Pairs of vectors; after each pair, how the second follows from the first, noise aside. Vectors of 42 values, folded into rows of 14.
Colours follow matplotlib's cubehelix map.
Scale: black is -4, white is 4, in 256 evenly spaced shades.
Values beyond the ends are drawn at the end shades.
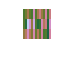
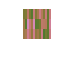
shrunk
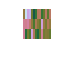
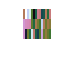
scaled up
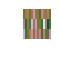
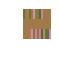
partly zeroed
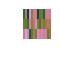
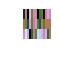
scaled up
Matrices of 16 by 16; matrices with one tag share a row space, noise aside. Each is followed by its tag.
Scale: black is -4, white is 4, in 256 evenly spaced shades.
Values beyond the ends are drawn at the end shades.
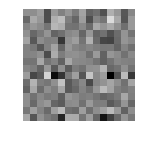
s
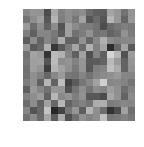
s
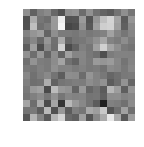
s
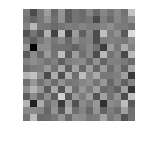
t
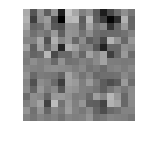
s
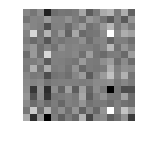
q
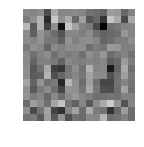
s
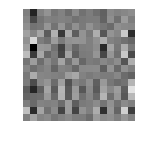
t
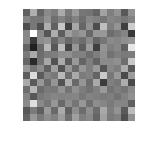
t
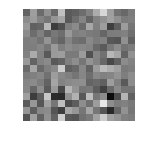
s
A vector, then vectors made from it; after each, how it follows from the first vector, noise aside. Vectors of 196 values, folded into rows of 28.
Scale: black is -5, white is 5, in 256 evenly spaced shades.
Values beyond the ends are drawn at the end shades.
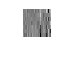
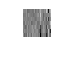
copied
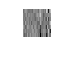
copied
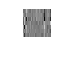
wrapped around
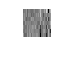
copied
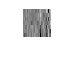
copied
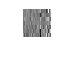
sign-scrambled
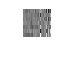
sign-scrambled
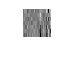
copied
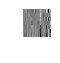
copied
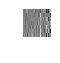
sign-scrambled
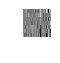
copied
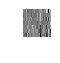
copied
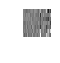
sign-scrambled
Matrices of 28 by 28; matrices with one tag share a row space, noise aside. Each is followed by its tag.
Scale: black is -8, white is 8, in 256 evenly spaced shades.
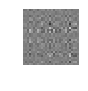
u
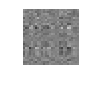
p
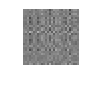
u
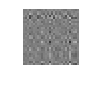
u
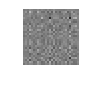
u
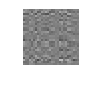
p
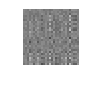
u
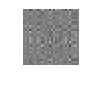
u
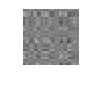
p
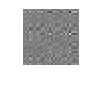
u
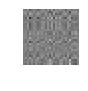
u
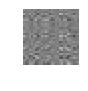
p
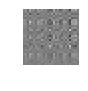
u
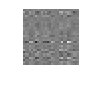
p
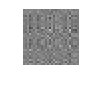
u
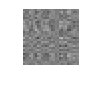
p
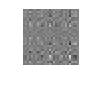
u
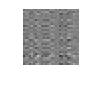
p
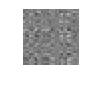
p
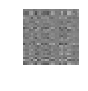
p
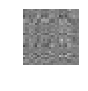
p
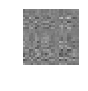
p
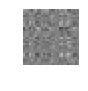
p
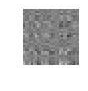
p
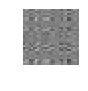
p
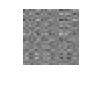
p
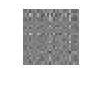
u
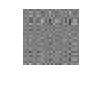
u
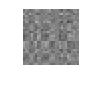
p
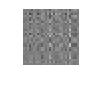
u
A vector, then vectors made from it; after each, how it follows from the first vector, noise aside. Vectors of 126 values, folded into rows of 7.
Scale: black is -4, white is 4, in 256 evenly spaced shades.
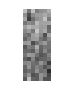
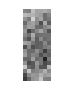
wrapped around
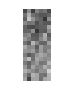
negated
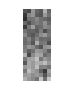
reversed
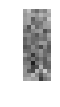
wrapped around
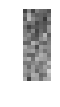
negated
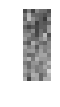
negated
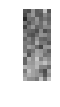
reversed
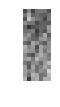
negated
